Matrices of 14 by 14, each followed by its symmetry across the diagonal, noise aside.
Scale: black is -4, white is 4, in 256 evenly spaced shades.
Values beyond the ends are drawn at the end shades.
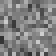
neither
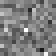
neither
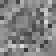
symmetric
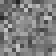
symmetric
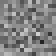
neither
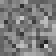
symmetric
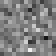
neither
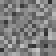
symmetric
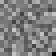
symmetric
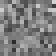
neither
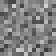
neither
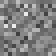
symmetric
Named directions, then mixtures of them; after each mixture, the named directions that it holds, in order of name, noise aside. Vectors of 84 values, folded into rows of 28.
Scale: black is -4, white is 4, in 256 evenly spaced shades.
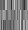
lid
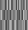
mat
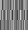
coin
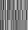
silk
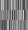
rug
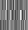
coin, lid, silk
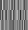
coin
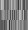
rug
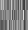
rug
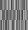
lid, mat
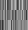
rug, silk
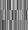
mat, rug, silk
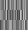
coin, mat, silk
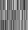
lid, rug, silk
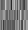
lid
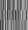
silk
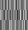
coin, mat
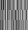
silk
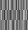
mat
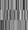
lid, mat, rug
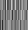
lid, rug, silk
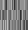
coin, lid, silk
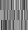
lid, mat, rug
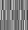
coin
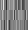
rug, silk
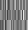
mat, rug, silk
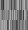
rug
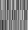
rug, silk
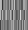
coin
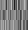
lid, silk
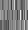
coin, lid, mat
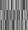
lid, mat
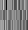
lid, silk
